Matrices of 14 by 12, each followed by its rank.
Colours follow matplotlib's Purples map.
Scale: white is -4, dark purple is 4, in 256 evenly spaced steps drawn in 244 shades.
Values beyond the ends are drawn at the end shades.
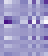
one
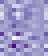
two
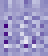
two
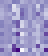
two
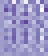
two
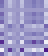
one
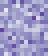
full rank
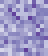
full rank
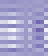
one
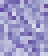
full rank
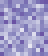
full rank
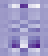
one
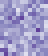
full rank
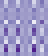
one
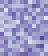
full rank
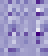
two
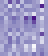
two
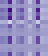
one
